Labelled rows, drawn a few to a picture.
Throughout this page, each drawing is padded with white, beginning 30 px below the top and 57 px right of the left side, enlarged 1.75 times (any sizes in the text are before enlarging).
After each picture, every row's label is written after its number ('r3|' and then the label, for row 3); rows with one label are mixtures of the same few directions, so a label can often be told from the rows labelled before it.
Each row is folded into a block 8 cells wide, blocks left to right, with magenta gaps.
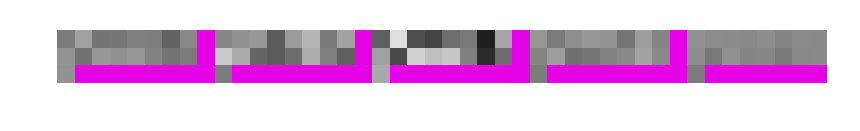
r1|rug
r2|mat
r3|rug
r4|rug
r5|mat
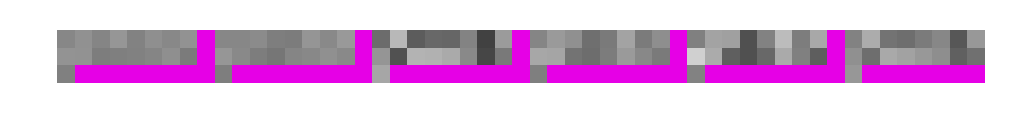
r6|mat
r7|mat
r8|rug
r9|mat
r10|mat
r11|rug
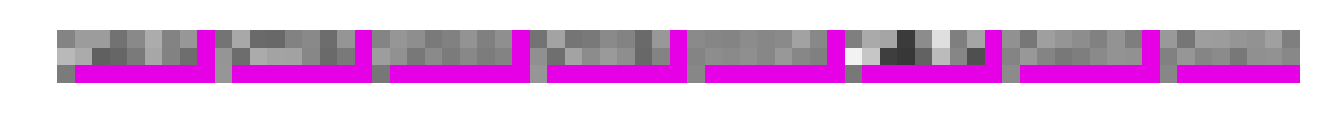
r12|mat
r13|rug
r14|mat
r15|rug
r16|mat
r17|mat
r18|rug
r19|rug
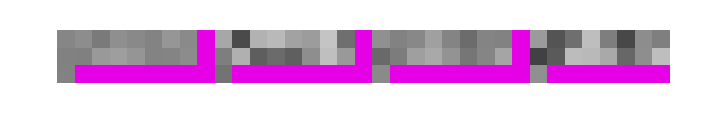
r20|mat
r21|rug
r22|mat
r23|mat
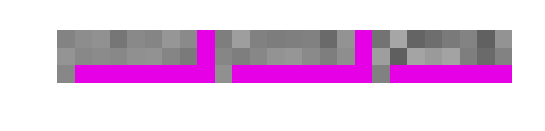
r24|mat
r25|rug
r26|rug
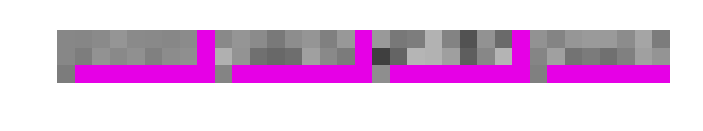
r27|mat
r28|mat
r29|mat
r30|rug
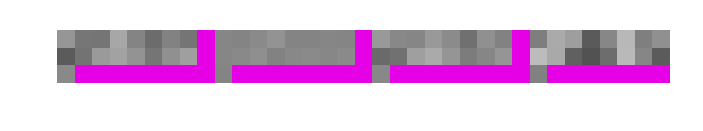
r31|mat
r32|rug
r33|mat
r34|mat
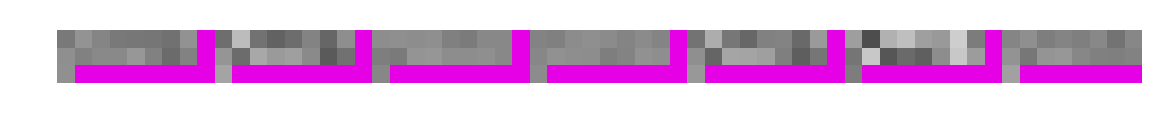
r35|rug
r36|rug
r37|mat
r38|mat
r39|rug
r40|rug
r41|rug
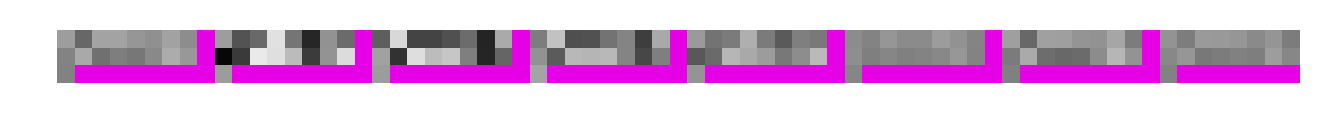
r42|rug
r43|mat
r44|rug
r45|rug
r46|mat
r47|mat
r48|rug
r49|rug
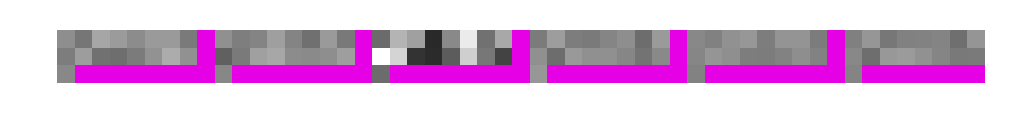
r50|rug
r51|mat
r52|mat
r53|rug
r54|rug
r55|rug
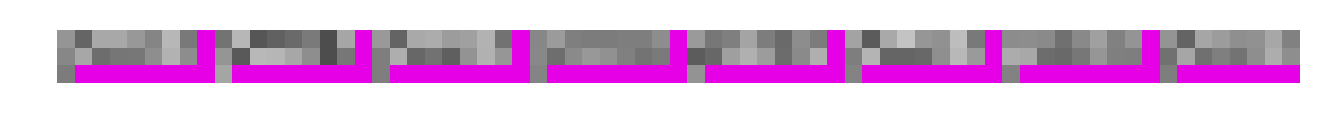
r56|rug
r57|rug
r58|rug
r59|rug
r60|mat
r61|rug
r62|mat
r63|rug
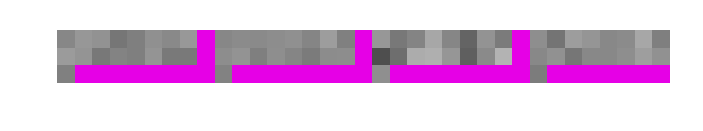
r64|mat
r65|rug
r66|mat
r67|rug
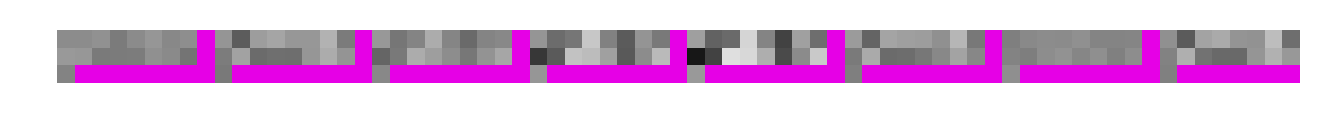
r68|mat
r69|rug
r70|mat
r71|mat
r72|mat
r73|rug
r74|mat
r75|rug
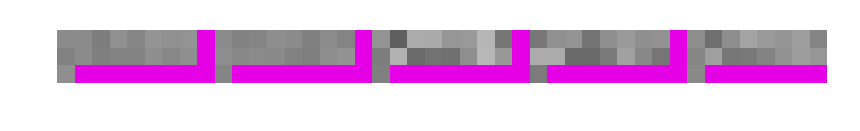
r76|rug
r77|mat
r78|rug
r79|mat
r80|rug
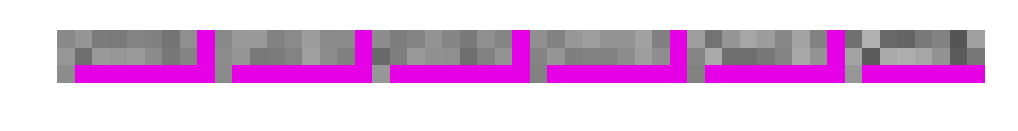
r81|rug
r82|mat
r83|mat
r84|rug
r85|rug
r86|rug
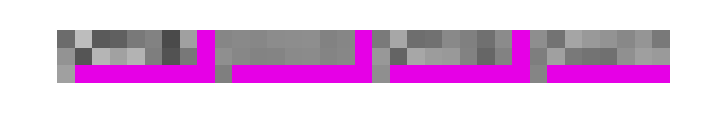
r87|rug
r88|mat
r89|rug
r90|rug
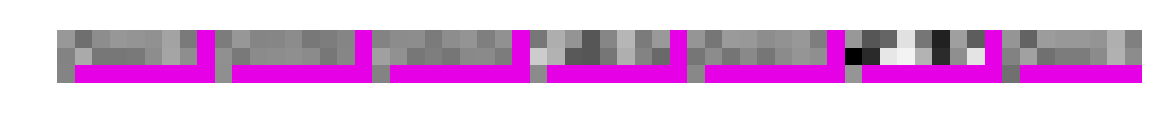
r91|rug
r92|rug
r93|mat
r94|mat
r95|rug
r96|mat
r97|rug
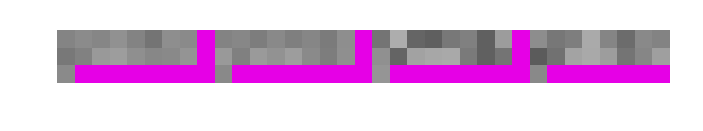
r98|mat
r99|rug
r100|rug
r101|mat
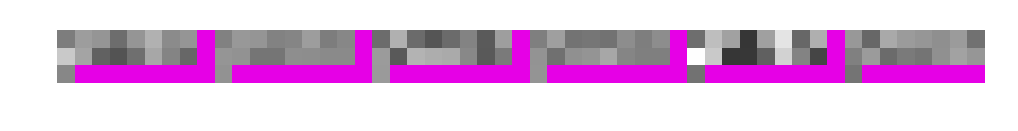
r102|mat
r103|mat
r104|rug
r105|rug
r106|mat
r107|rug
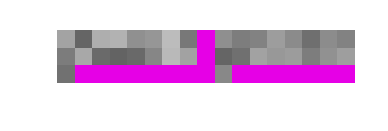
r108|rug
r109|mat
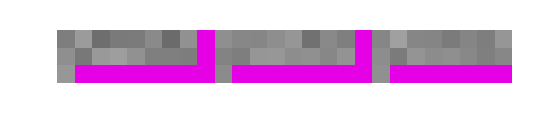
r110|rug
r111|mat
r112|rug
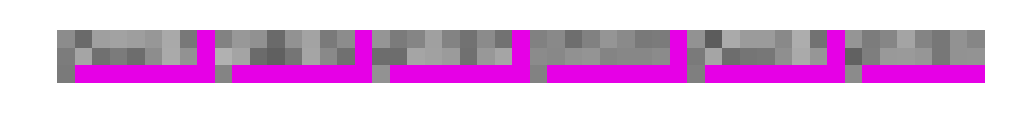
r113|rug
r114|mat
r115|mat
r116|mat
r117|rug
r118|mat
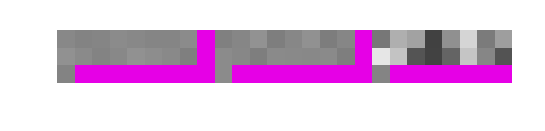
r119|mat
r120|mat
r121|mat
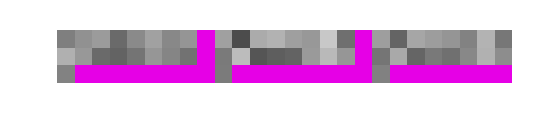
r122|mat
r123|rug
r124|rug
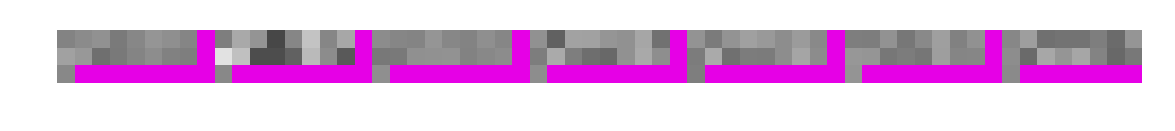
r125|mat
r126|mat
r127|mat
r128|rug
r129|rug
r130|mat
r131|rug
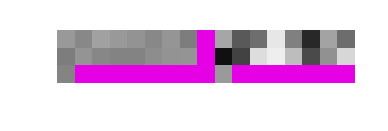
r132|rug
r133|mat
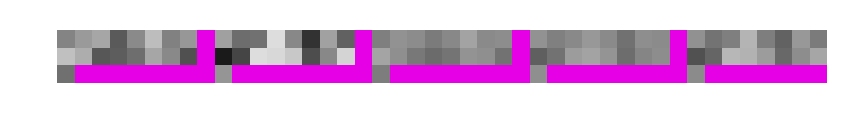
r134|mat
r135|mat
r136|mat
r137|mat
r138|mat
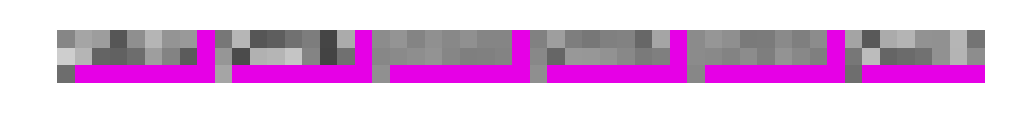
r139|mat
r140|rug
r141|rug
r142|rug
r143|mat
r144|rug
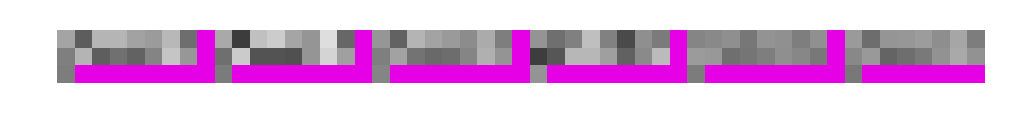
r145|rug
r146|rug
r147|rug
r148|mat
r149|mat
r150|rug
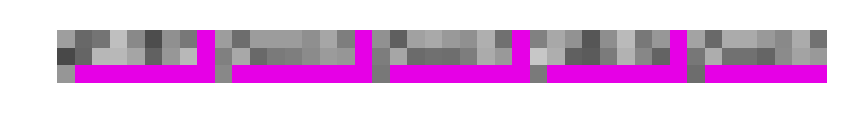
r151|mat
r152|rug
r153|rug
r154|mat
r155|rug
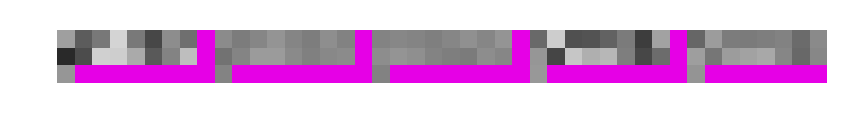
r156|mat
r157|mat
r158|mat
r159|rug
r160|rug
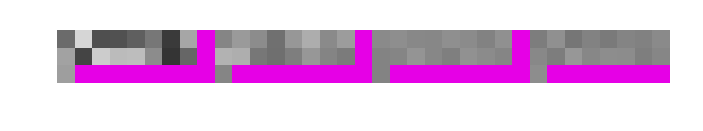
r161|rug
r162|mat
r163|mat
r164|rug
